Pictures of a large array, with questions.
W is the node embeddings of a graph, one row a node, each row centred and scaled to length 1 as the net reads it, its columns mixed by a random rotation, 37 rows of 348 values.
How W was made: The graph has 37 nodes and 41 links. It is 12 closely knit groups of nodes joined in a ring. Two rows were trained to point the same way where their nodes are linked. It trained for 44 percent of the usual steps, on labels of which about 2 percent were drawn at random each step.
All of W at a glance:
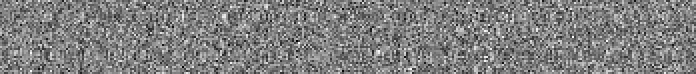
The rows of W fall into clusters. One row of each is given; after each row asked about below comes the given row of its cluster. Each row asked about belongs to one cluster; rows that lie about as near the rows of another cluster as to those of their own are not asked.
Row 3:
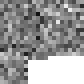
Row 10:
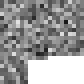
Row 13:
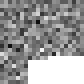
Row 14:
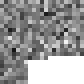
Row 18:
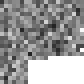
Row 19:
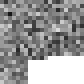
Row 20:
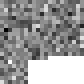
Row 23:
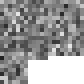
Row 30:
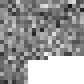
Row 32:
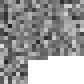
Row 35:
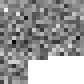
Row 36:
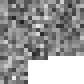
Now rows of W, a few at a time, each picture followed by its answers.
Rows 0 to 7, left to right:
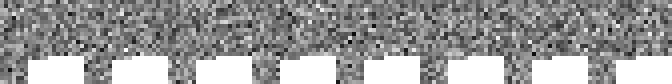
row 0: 20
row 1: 13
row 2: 20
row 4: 35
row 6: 18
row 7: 10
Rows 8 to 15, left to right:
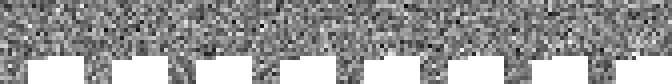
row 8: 10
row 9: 18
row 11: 32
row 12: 30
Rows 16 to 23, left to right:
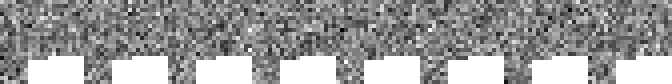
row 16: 23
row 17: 14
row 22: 30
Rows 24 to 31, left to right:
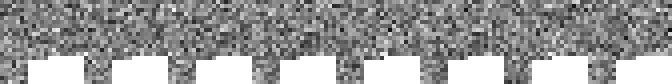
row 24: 36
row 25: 13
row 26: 19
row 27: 19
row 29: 19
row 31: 3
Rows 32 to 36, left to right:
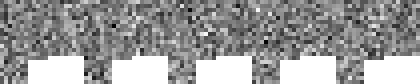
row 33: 23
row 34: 36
